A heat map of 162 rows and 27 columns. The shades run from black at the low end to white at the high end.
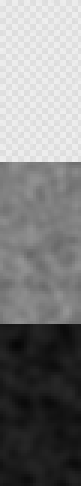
It is made of 3 by 1 panels. Panel 1,1: very high, checkered, faint in contrast. Panel 2,1: middling, blotchy, faint in contrast. Panel 3,1: very low, blotchy, faint in contrast.
